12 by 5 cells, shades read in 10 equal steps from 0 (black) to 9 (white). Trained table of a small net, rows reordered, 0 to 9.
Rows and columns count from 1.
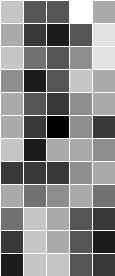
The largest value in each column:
7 7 7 9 8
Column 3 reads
3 1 3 3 2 0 6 2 5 6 6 7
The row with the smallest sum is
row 6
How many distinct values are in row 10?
5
